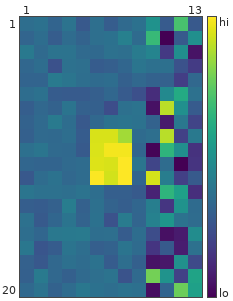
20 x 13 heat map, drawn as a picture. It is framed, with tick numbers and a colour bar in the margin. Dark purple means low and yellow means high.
No overall slope runs across the table. The middle left is the smoothest part. A vertical seam about 70% of the way across splits the table, and the left part is calmer. The ninth with the highest average is the centre. Most values sit low, with a long tail of high ones. An odd patch, higher than its surroundings, sits in the centre.
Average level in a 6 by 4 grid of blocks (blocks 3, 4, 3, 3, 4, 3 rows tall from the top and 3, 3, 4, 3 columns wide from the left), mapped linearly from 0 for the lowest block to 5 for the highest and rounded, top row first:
1120 / 1102 / 1342 / 1450 / 1110 / 1112
